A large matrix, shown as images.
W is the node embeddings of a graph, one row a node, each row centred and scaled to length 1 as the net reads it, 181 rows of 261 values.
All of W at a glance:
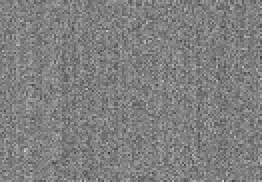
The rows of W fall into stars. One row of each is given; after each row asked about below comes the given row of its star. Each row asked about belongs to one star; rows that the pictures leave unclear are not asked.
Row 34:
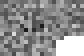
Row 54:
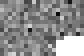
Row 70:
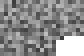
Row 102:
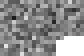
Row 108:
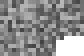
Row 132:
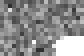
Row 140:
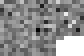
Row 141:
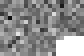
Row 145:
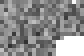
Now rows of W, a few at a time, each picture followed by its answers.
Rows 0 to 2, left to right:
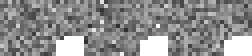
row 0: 34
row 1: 34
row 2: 34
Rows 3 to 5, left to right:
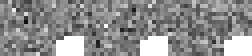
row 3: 34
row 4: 140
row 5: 70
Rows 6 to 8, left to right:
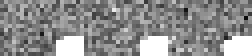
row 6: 145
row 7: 132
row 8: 132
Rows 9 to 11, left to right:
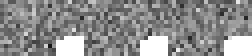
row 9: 140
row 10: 54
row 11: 132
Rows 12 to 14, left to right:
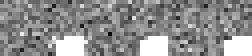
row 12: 54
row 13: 145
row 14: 132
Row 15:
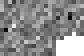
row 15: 70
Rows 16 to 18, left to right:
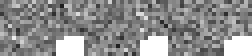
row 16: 141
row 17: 54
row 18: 70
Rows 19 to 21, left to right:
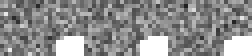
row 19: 132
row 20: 132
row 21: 145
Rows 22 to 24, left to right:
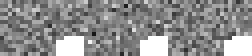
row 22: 70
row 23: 140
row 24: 54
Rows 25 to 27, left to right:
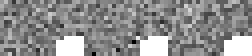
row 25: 70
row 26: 70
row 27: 108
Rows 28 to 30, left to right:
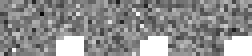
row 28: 141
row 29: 141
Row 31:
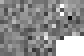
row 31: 70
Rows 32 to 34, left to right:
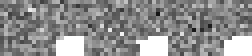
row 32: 132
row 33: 102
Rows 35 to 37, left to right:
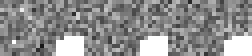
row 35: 108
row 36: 145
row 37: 145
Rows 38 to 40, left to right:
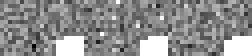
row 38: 54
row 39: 108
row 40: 34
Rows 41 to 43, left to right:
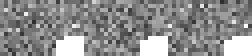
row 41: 34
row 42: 102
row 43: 34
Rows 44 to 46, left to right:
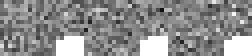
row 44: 108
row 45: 102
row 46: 140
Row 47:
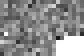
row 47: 132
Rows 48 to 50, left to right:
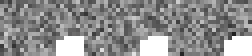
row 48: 132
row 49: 141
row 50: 108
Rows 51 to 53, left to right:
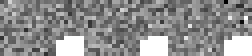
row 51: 54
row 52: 102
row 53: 108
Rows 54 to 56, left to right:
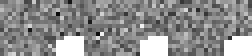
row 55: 141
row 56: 70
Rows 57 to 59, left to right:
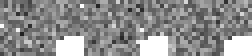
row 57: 34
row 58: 54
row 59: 102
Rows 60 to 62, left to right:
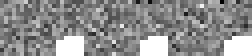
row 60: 54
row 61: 34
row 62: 34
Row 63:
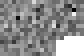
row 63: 108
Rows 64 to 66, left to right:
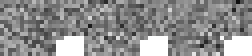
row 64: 102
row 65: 102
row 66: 54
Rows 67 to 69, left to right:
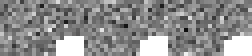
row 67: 140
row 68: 145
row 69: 145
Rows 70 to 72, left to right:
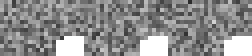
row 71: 145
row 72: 54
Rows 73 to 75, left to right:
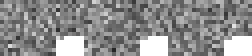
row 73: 54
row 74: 102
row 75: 140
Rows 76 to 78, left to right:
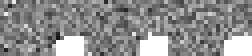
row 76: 132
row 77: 145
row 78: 145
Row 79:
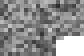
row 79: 140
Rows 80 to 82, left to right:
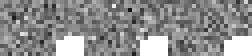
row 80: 102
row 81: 54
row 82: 34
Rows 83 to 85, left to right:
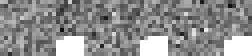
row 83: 140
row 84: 145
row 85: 141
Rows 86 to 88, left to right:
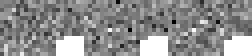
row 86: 102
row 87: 141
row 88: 141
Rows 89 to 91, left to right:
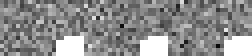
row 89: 34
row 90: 102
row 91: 132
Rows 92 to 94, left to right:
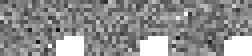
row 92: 54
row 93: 145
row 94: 102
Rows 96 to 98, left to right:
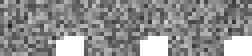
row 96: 145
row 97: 102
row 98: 54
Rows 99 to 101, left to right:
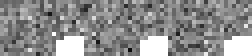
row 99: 108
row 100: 140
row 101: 34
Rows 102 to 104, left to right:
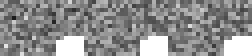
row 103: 141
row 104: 108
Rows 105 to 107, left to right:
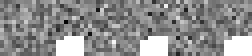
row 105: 140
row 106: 34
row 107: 102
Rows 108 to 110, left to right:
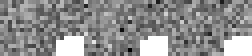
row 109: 140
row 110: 145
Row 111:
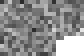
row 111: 34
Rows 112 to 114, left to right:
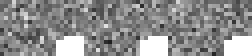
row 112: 102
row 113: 132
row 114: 54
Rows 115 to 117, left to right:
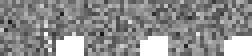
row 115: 70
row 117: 132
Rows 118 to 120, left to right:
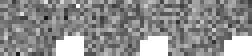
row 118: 145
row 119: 145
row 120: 108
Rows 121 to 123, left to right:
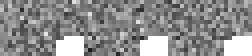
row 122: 132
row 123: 102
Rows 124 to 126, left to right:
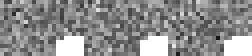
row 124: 141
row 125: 102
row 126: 102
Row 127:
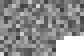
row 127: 141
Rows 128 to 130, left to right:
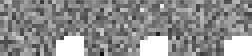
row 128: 108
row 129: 145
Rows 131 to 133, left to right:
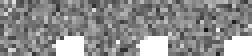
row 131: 132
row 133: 140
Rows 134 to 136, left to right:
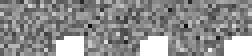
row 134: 54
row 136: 140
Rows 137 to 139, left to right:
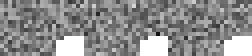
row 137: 34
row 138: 108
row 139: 34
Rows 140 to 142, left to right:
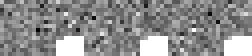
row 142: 141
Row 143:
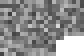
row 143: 102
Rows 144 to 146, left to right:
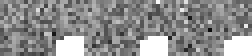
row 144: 70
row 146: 34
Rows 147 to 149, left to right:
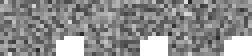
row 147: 54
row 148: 140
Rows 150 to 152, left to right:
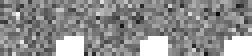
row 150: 102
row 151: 102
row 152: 108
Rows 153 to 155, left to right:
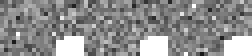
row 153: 108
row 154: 141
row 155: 145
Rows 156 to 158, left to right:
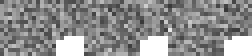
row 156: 54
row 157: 102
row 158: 140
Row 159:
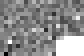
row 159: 141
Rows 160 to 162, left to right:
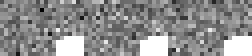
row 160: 145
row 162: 132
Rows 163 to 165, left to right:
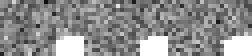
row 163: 132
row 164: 54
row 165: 54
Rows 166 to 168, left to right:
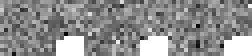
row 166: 70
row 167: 132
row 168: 34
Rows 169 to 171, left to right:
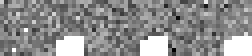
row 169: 141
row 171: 132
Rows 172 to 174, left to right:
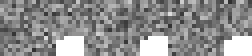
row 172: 54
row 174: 132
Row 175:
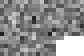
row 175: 102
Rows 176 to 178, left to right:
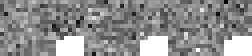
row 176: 140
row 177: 102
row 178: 108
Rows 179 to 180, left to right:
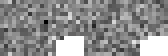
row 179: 70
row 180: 54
